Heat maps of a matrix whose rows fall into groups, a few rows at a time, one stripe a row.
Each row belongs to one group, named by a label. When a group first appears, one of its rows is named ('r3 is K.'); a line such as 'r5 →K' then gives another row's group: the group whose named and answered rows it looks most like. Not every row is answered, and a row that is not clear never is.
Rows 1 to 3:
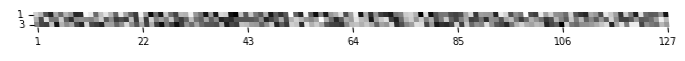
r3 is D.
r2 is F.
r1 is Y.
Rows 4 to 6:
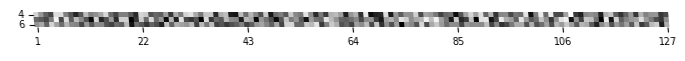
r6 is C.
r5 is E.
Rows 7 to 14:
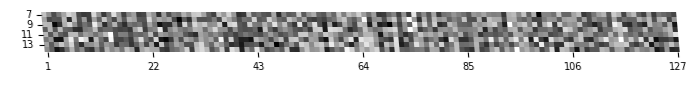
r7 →Y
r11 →F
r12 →Y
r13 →F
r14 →Y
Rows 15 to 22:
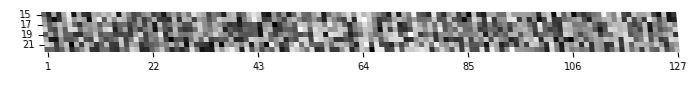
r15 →Y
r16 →Y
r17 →F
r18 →F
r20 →D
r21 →E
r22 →E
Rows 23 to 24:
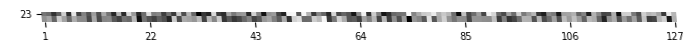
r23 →E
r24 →C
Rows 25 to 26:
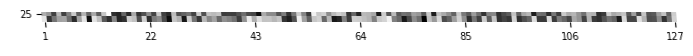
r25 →C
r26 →D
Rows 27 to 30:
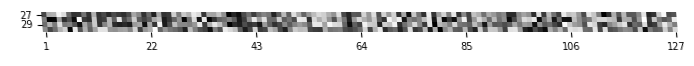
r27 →C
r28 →D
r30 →E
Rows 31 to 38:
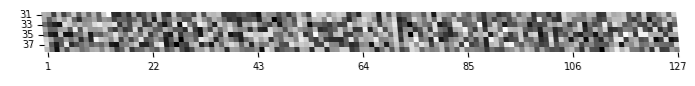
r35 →D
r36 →Y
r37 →E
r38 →F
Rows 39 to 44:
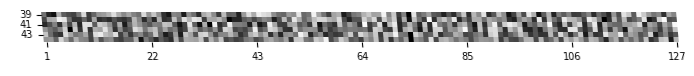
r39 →D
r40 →C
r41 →E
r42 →E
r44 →C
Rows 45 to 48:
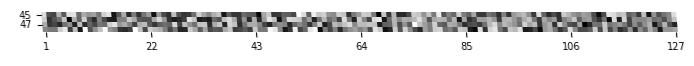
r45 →F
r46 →E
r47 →Y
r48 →E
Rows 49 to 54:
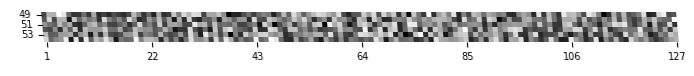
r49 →C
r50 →E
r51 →F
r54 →E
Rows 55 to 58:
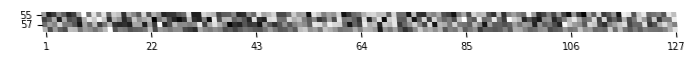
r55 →D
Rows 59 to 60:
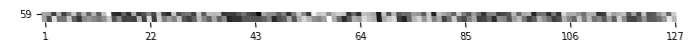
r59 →C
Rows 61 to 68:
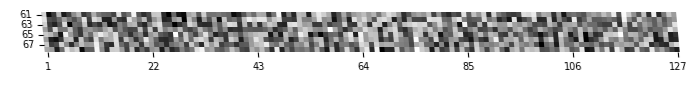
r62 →D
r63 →E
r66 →Y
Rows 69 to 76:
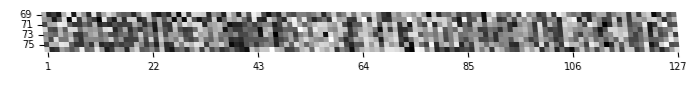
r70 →E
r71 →C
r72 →F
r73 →F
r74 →F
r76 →D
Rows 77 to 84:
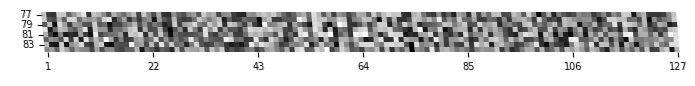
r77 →D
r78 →F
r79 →C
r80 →D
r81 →D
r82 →E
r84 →C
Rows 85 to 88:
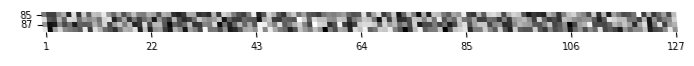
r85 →E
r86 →F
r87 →D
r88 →D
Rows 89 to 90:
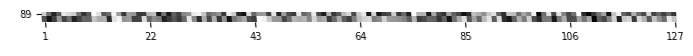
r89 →Y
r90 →D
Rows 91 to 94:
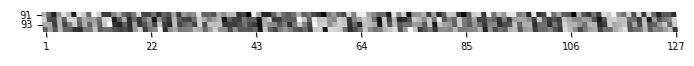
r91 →Y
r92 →F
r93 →C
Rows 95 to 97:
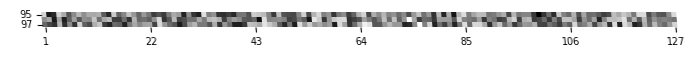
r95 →D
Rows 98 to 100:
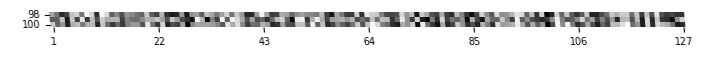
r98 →Y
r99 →E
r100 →Y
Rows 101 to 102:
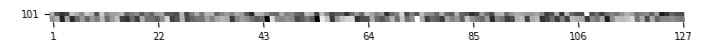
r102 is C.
